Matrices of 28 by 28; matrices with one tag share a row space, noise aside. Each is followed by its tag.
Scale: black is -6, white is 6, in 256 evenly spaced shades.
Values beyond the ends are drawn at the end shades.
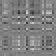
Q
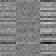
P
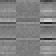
P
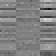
P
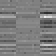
P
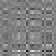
Q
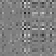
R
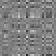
Q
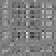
Q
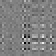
R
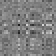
Q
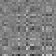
Q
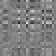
Q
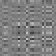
Q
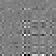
R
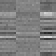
P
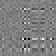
R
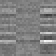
P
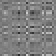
Q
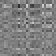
Q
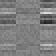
P
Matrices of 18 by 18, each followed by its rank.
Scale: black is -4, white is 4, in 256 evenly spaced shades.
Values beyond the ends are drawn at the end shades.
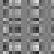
one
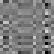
two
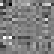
three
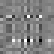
two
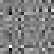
three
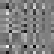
two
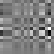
one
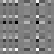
one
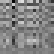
two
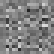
three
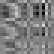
two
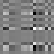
one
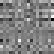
three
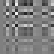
one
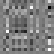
two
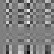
one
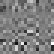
three
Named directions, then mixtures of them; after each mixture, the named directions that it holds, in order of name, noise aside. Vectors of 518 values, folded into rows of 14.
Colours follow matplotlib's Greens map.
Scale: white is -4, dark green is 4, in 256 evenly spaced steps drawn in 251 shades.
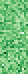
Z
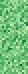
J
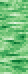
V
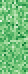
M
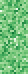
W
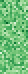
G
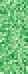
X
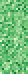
W, X, Z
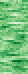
V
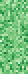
G, X, Z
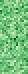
J, W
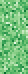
G, J, Z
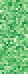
W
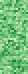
V, W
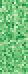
M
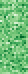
J, M, V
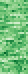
V, Z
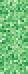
J, X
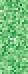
W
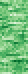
V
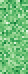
G, M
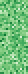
X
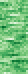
V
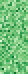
J, W, X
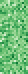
X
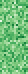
M
